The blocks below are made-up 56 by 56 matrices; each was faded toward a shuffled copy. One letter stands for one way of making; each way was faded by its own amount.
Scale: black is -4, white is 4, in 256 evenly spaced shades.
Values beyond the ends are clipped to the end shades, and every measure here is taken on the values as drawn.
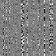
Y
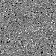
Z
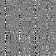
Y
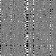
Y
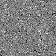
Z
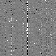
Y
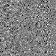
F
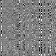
Y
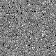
Z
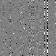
Y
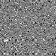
F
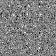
Z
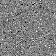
Z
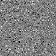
Z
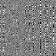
Y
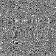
F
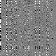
Y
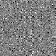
F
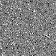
Z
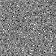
Z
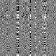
Y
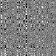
Y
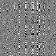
Y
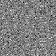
F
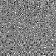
F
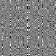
Y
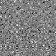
F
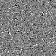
Z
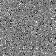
Z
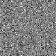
F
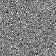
Z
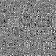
F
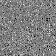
Z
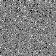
Z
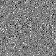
F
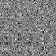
F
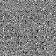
F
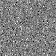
Z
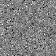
Z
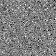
Z
